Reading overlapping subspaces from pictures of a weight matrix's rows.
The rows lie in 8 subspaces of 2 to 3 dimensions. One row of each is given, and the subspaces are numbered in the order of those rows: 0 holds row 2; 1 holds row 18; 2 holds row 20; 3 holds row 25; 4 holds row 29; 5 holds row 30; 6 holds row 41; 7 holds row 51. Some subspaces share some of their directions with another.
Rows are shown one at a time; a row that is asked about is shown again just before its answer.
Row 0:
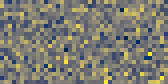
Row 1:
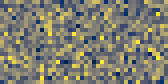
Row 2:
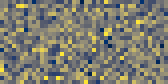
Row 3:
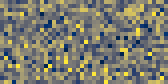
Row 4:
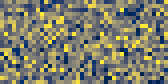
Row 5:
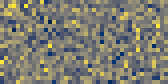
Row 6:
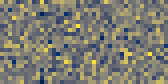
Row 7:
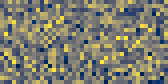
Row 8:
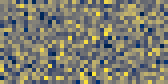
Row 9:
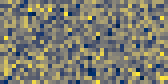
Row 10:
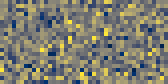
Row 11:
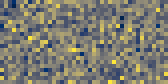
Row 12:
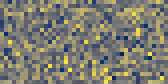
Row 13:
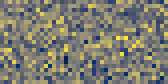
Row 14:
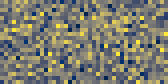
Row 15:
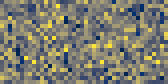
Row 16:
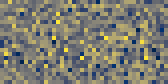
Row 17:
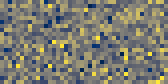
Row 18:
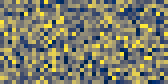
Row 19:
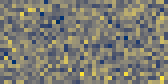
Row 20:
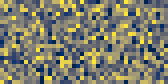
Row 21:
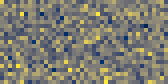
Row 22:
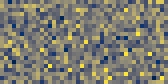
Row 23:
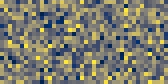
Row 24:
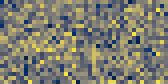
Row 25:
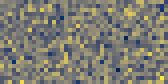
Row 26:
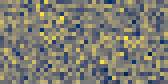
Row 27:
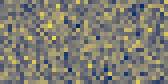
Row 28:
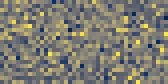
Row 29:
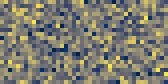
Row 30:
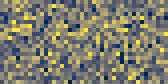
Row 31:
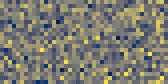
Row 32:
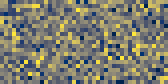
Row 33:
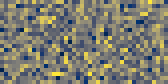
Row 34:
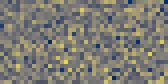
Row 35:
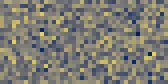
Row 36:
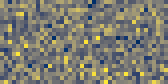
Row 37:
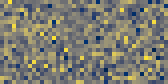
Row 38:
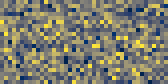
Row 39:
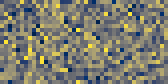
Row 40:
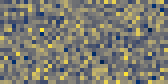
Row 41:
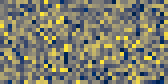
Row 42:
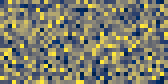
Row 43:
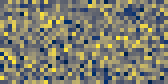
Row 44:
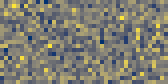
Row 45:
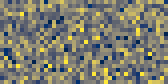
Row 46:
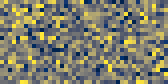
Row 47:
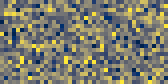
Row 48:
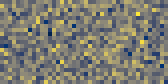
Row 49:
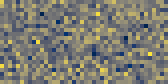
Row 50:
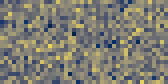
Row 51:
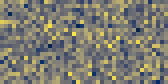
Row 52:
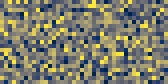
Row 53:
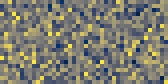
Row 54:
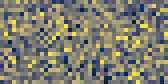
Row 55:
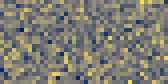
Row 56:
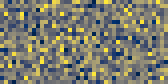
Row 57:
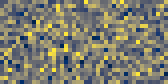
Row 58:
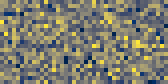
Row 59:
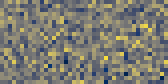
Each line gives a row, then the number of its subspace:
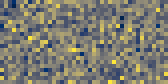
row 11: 7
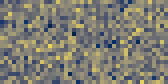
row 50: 7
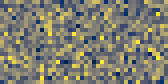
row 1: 2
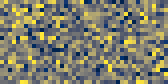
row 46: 4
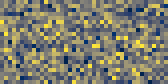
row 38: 1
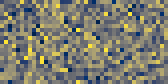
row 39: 6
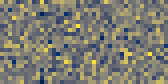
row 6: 2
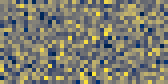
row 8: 0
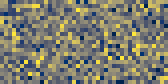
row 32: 1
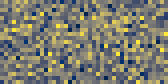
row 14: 5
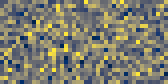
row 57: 4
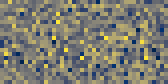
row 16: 2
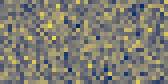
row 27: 6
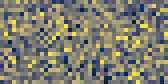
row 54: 5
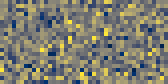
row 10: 0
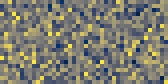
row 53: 2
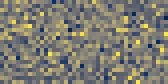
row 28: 5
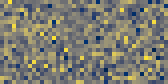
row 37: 2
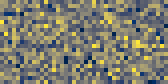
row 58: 1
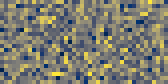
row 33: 0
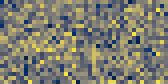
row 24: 7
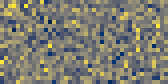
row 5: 7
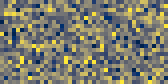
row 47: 1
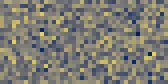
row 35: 4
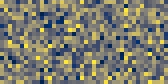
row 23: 2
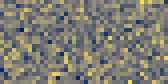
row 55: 0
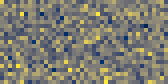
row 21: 7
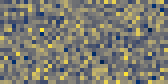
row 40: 4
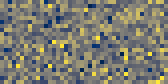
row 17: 5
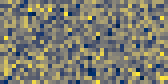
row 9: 3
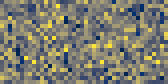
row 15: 6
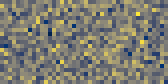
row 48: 2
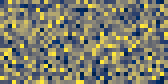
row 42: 1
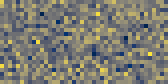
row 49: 7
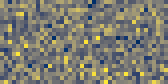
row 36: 3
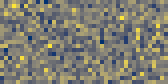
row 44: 7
